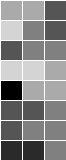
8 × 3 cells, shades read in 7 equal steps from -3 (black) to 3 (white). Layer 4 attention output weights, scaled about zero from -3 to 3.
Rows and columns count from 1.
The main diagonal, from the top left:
1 0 0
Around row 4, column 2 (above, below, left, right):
0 1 2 1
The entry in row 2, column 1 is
2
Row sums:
1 1 -1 5 -1 -2 -1 -4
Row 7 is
-1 0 0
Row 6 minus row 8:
1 1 0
